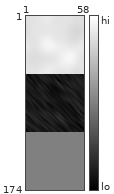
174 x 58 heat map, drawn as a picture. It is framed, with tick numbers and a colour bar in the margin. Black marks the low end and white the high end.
It is made of 3 by 1 panels. Panel 1,1: very high, smooth, faint in contrast. Panel 2,1: very low, slanting down to the right, faint in contrast. Panel 3,1: middling, flat.
